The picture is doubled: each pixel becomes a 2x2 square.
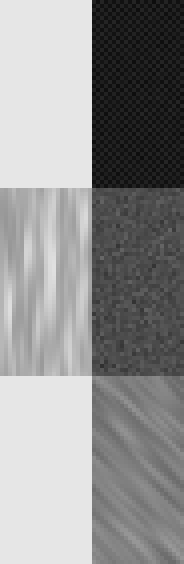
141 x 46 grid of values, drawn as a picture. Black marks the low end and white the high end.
The table splits into 3 rows of 2 panels. Panel 1,1: very high, flat. Panel 1,2: very low, checkered, faint in contrast. Panel 2,1: high, streaked downward. Panel 2,2: low, fine-grained, faint in contrast. Panel 3,1: very high, flat. Panel 3,2: middling, slanting down to the right, faint in contrast.
